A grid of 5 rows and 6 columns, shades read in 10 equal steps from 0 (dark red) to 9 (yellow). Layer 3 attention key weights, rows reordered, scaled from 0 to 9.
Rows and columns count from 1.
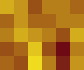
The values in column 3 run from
3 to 9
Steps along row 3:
up down down down up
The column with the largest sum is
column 3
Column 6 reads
4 5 7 5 6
